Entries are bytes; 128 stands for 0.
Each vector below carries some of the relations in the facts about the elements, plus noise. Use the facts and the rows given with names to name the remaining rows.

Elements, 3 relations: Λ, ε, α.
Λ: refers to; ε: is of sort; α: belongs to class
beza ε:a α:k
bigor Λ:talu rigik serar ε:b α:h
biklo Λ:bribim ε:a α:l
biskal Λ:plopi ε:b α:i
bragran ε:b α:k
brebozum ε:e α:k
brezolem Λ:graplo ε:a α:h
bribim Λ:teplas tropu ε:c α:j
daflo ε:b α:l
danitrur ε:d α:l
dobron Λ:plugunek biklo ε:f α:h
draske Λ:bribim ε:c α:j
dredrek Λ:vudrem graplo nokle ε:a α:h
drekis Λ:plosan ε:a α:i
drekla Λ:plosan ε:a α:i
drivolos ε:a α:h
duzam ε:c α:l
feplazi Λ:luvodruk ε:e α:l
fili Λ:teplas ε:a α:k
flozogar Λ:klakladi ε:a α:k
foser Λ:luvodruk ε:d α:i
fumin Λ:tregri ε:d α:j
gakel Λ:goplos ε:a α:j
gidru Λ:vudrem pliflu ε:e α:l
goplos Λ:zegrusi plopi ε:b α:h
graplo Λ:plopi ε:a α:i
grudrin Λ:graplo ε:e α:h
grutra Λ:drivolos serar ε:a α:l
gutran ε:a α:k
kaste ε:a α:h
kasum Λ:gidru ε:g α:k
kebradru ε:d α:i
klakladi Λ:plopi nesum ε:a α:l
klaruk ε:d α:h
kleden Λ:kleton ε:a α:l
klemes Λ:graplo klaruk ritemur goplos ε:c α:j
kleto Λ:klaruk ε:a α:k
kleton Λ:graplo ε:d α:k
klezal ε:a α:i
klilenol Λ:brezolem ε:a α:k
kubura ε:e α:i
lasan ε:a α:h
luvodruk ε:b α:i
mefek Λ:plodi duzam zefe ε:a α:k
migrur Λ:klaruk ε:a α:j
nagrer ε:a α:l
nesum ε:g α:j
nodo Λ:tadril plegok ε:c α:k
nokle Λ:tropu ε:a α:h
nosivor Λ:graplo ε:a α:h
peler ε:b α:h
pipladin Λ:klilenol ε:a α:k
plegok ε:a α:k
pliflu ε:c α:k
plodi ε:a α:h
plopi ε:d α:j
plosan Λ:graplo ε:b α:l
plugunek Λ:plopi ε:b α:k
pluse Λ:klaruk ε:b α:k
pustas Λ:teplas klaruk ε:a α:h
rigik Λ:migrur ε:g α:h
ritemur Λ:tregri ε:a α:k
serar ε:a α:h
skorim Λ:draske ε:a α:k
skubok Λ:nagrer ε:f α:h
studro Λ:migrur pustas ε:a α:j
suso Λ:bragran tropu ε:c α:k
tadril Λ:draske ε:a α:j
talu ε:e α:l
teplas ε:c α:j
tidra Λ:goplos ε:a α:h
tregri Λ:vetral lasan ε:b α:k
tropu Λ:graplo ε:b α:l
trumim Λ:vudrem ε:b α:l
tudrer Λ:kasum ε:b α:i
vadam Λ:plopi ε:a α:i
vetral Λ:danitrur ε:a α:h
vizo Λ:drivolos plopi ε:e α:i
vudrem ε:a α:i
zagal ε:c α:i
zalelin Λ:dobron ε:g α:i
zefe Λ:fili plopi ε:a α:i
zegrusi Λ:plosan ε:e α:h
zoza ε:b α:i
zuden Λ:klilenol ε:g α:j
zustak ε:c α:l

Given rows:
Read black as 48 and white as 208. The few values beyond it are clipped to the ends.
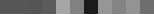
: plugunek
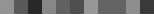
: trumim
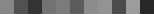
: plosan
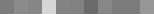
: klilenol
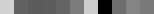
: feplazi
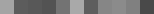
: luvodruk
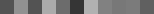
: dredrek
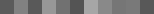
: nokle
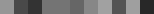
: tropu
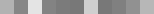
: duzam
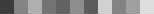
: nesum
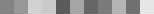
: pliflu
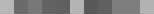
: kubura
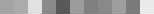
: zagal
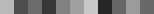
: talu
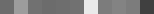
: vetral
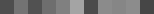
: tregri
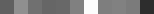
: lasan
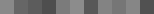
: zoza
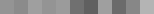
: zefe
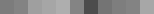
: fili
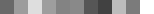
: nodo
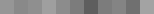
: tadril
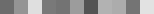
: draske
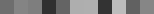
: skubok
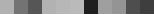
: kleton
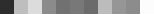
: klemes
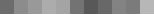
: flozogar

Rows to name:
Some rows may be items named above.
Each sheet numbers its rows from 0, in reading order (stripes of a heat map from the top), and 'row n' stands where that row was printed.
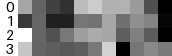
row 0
klaruk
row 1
peler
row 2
danitrur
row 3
feplazi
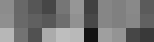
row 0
zoza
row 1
zoza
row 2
kleton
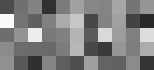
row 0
dobron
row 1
kebradru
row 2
teplas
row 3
brebozum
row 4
trumim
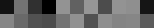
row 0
bigor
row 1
zoza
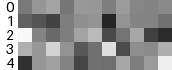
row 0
migrur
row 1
bragran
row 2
foser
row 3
zustak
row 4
zuden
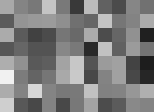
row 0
kleden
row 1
gakel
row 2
daflo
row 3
biskal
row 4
fumin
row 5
kebradru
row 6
duzam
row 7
gidru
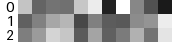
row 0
plopi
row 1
kasum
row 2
pliflu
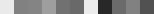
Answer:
nagrer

